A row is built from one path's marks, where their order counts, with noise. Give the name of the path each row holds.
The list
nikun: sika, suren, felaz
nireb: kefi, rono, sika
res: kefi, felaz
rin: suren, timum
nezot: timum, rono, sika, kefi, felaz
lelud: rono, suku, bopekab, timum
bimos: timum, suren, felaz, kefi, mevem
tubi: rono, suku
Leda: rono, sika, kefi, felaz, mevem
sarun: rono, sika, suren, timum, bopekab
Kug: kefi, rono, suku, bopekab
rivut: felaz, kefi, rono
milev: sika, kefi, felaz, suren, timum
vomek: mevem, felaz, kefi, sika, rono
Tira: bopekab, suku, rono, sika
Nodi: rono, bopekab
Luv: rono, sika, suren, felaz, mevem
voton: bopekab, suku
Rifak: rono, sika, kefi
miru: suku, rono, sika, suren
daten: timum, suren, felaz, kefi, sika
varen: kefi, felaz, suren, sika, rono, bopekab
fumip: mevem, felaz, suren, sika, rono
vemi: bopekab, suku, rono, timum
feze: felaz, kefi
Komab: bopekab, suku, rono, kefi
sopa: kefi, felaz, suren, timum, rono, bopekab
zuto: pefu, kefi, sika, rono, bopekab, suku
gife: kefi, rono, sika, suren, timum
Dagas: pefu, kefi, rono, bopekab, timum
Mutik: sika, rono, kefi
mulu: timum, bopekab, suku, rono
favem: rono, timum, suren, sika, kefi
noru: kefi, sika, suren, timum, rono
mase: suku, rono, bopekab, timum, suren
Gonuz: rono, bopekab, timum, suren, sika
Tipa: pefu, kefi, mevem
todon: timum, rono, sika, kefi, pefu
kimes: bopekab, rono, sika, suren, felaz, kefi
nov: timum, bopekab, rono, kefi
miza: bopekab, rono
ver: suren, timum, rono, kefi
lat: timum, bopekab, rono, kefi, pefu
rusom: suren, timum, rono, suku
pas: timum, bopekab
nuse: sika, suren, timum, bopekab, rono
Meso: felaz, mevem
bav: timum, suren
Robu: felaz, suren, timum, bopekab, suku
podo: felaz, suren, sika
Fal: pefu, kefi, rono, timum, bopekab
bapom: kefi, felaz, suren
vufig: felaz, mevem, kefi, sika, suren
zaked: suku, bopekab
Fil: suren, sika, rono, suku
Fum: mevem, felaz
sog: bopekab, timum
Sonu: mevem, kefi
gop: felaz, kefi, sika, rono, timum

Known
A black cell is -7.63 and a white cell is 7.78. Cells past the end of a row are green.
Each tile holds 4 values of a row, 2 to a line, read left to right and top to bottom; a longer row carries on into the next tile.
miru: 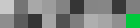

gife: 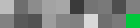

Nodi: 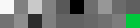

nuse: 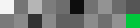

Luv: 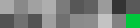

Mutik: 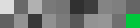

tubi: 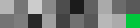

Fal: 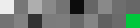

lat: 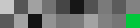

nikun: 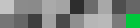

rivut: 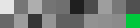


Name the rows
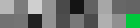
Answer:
voton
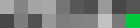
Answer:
Leda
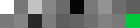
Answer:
varen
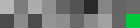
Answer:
Sonu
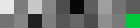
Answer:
Kug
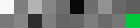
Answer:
sopa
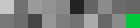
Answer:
vemi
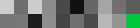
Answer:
zuto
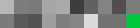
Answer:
milev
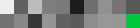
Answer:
vomek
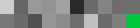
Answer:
gop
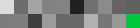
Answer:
noru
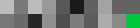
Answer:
Robu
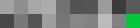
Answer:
Meso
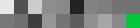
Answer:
nireb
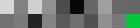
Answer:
zaked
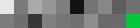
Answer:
sarun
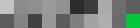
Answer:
res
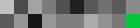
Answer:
todon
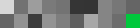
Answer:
ver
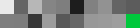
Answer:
fumip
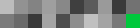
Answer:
bapom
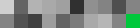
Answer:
podo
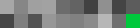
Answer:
bimos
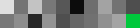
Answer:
mulu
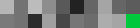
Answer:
rusom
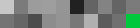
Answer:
sog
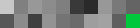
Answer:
feze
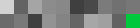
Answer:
favem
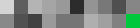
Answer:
Gonuz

